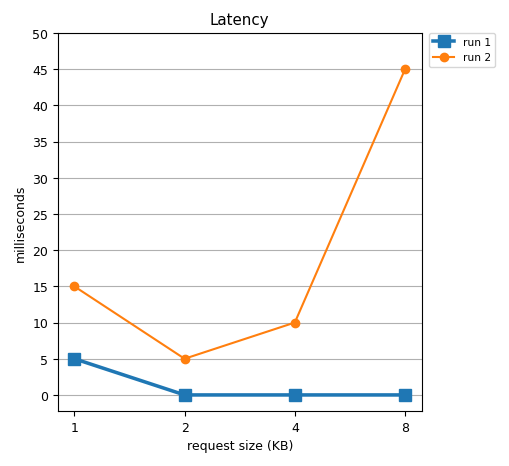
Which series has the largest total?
run 2
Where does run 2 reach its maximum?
8
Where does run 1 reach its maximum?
1
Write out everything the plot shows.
Title: Latency
x-axis: request size (KB), ticks 1 2 4 8
y-axis: milliseconds, ticks 0 5 10 15 20 25 30 35 40 45 50
Legend: run 1, run 2
Values:
run 1: 5 0 0 0
run 2: 15 5 10 45
